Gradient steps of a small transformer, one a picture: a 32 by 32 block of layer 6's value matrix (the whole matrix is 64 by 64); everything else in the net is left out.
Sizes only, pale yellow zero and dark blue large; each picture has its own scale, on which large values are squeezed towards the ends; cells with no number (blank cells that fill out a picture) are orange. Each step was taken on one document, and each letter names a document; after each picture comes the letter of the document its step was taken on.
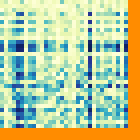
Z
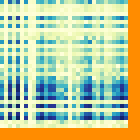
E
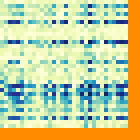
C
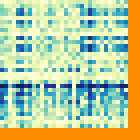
C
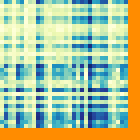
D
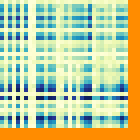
E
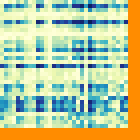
D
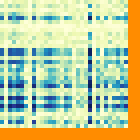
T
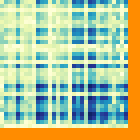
D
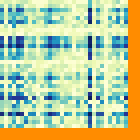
T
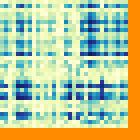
C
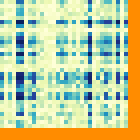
Z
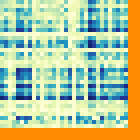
C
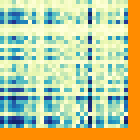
T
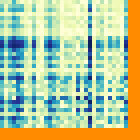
T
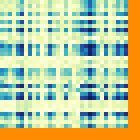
C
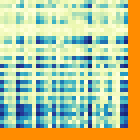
D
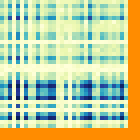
E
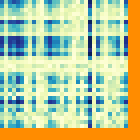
T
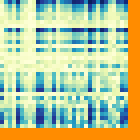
D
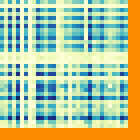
E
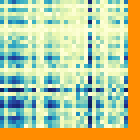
T
